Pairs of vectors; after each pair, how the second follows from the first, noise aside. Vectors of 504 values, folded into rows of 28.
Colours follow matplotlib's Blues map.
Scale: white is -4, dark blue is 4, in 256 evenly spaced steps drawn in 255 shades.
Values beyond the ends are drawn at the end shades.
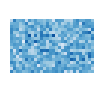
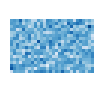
shuffled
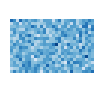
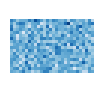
shuffled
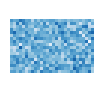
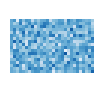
shuffled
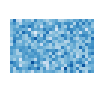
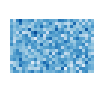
negated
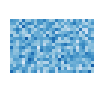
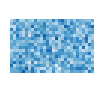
shuffled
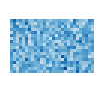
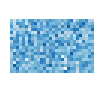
negated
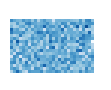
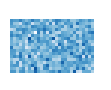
shuffled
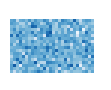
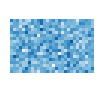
shuffled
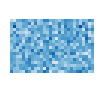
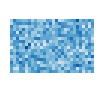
shuffled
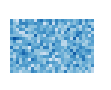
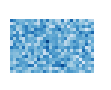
shuffled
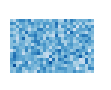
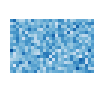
negated
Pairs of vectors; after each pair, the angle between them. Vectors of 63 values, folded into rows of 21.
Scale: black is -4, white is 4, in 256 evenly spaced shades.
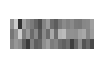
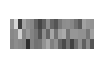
nearly parallel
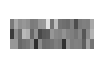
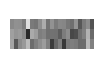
orthogonal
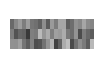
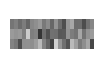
nearly opposite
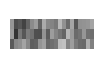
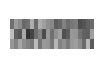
orthogonal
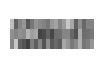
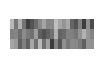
partly aligned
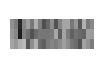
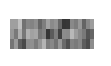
partly opposed
